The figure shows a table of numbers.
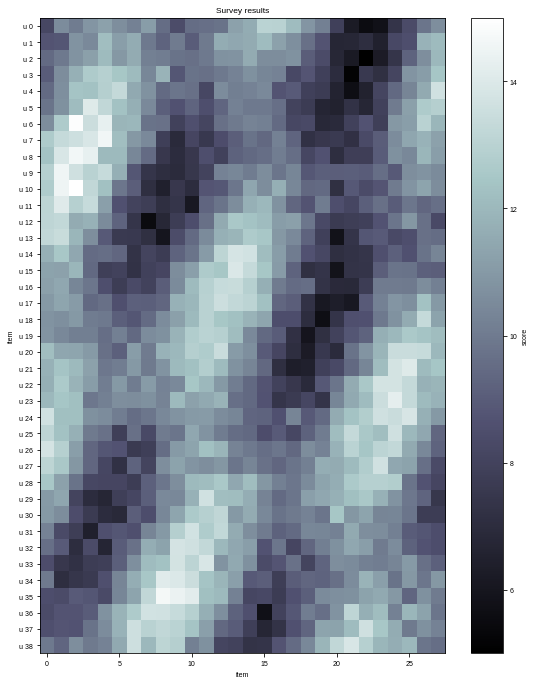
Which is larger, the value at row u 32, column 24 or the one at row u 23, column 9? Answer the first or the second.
the second
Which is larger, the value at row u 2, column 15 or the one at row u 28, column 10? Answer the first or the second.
the second
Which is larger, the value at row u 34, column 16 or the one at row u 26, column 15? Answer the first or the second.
the second
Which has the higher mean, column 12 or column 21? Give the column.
12
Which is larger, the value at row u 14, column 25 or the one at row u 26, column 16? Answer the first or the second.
the second
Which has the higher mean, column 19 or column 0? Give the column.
0
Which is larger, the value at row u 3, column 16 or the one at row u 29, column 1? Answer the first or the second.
the second
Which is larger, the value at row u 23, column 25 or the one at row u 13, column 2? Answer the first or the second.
the first
